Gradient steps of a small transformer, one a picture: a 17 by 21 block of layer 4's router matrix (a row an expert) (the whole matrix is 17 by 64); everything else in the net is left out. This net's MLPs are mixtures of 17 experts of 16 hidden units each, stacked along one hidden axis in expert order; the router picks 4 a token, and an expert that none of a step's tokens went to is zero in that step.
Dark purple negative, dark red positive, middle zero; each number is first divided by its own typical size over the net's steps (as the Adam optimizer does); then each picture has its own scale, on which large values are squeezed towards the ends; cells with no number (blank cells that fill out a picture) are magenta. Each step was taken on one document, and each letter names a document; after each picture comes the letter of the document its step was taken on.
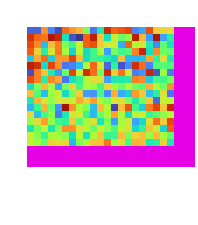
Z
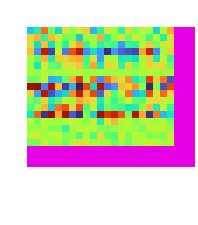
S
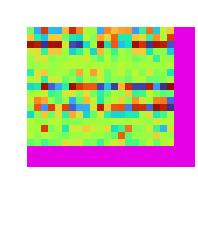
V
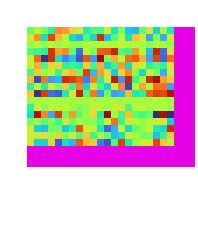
S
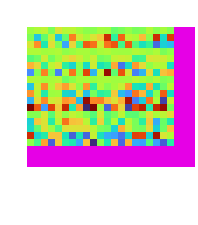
Z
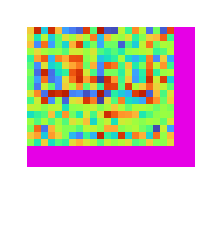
S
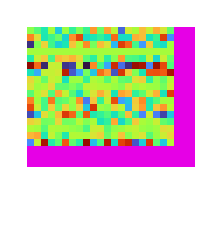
Z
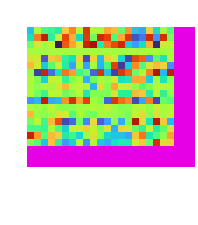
Z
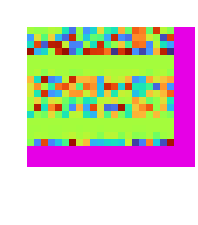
V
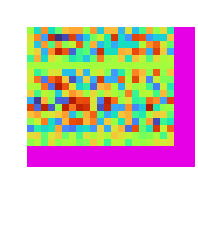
V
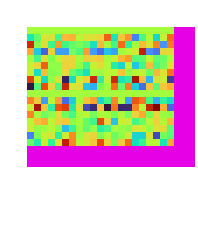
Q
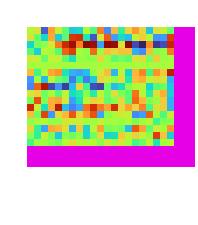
V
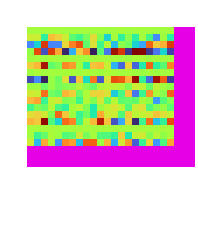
Q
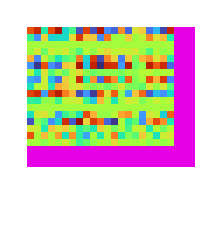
S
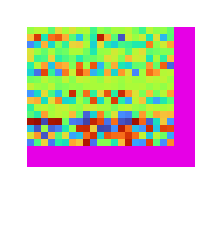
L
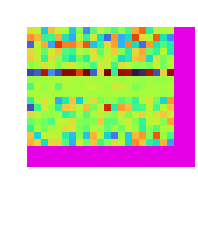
Z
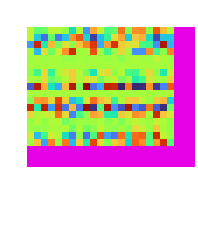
V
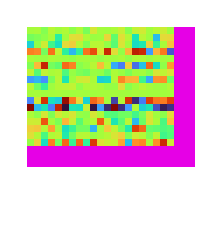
Q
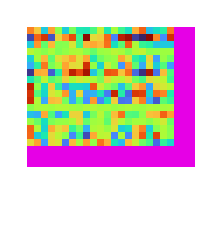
L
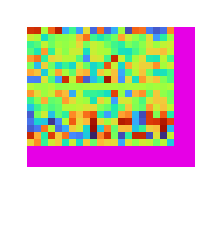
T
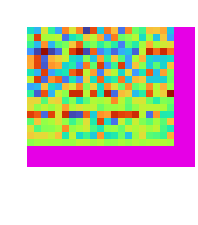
S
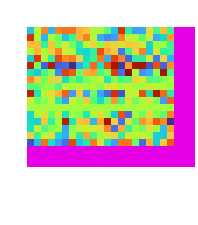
L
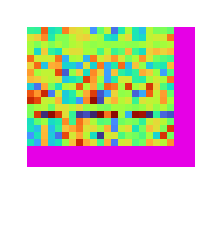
S
